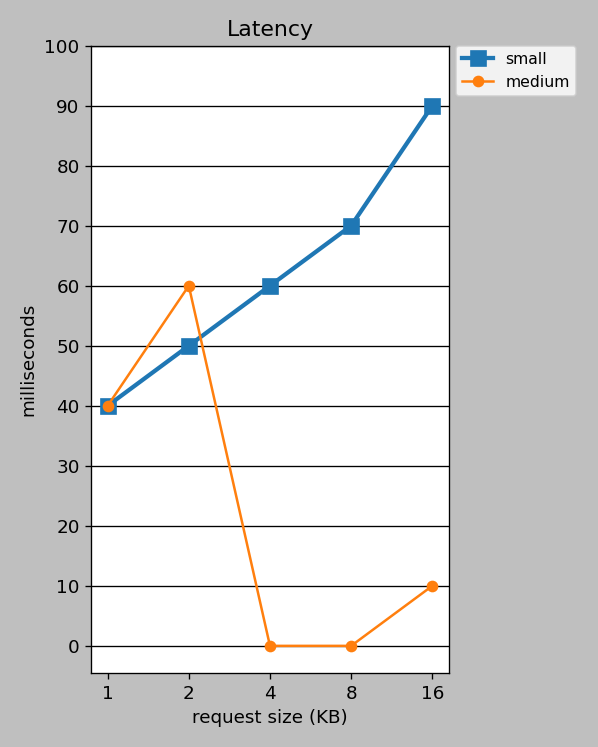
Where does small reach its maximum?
16
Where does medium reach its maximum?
2
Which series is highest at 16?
small
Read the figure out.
Title: Latency
x-axis: request size (KB), ticks 1 2 4 8 16
y-axis: milliseconds, ticks 0 10 20 30 40 50 60 70 80 90 100
Legend: small, medium
Values:
small: 40 50 60 70 90
medium: 40 60 0 0 10
